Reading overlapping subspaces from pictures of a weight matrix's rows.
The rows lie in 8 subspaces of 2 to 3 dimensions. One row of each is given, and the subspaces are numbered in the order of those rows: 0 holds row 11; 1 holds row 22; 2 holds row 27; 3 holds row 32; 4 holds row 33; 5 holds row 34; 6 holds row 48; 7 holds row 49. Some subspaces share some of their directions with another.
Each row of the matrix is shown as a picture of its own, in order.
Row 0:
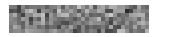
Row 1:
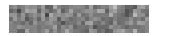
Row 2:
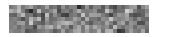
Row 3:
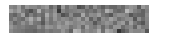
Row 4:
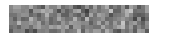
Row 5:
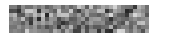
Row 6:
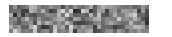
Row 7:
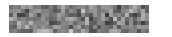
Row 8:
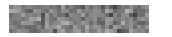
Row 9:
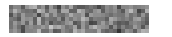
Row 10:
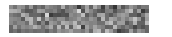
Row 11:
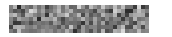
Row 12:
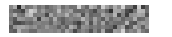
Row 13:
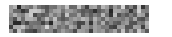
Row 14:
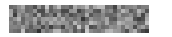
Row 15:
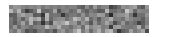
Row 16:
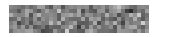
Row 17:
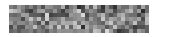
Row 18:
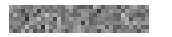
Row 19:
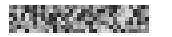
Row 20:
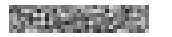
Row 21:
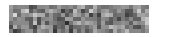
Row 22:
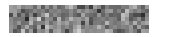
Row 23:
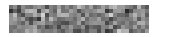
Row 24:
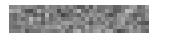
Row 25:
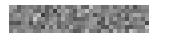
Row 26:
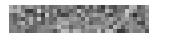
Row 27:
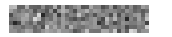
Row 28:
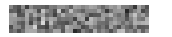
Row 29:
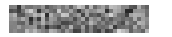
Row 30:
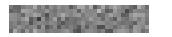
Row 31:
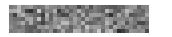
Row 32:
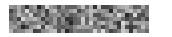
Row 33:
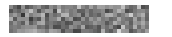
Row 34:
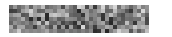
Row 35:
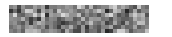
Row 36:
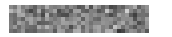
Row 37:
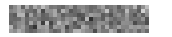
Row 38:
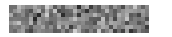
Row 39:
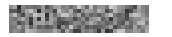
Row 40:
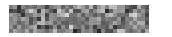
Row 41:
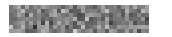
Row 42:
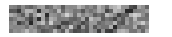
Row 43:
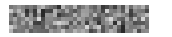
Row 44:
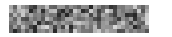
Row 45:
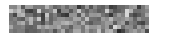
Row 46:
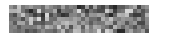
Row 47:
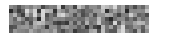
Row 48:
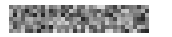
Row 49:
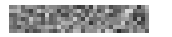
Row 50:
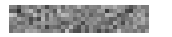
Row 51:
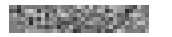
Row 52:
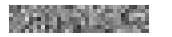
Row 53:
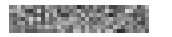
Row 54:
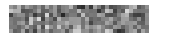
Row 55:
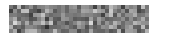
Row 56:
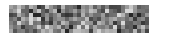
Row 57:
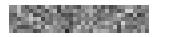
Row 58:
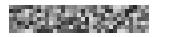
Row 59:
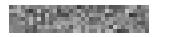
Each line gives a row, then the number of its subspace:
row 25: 2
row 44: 6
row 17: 5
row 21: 6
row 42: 3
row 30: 1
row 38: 2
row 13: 0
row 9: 6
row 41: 5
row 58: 3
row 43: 7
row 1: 4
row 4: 7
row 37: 5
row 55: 0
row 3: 4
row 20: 0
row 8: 2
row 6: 6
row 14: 6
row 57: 3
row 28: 5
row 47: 7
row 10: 5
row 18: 1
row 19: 4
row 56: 3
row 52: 1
